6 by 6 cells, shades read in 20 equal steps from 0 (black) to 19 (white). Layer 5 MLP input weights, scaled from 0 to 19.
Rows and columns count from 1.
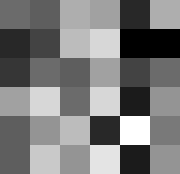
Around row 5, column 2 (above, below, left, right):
16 15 7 14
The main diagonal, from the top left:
8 5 7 16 19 11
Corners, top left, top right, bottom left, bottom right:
8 13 7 11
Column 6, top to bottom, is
13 0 8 11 9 11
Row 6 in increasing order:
2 7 11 11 15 17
